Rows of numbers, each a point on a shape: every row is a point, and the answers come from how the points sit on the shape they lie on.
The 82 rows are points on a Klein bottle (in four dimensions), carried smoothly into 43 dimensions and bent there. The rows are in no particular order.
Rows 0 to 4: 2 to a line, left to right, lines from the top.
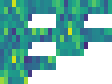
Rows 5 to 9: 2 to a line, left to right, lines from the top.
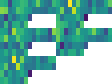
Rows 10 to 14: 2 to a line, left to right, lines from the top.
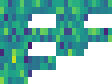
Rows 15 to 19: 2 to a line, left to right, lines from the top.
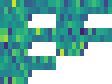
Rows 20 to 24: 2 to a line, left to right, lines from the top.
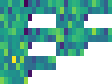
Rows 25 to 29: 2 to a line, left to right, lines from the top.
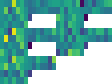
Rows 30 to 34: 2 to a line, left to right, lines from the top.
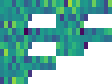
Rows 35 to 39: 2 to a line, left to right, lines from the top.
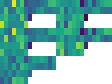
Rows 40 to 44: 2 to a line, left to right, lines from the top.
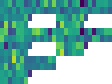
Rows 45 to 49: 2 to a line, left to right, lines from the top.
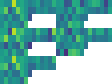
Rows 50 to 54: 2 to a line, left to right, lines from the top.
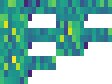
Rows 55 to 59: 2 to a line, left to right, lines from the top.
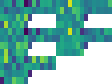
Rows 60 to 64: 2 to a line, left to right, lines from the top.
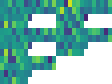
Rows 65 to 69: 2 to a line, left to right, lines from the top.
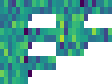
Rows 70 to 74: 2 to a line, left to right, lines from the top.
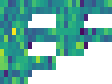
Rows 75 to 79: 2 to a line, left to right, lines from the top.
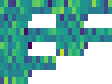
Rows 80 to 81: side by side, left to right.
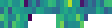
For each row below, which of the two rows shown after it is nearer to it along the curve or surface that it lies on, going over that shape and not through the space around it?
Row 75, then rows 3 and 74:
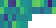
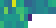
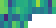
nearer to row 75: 74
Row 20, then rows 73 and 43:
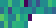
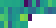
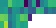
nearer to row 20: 43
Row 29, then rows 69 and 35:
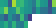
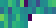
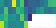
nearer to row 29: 35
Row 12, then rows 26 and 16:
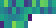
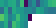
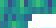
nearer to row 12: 16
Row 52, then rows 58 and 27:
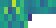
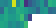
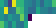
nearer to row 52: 58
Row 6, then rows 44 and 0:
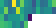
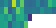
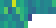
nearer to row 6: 44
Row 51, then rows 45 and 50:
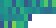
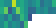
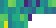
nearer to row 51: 50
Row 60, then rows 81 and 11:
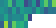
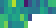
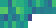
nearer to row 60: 81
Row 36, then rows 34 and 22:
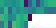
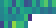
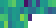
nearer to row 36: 22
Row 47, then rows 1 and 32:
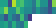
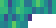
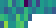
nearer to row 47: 1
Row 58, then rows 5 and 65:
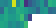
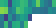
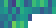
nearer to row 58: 5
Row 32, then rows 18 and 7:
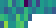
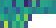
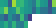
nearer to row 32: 18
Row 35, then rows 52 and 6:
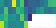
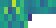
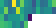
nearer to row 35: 6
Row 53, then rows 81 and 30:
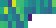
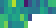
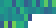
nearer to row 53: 81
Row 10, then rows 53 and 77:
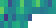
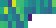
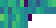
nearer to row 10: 53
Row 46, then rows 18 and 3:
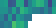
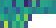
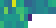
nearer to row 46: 18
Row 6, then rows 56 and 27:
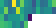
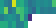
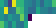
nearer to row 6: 27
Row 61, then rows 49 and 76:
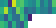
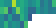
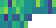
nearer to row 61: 76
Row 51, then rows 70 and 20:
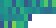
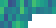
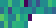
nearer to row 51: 70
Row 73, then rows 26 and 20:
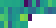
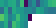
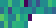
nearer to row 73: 26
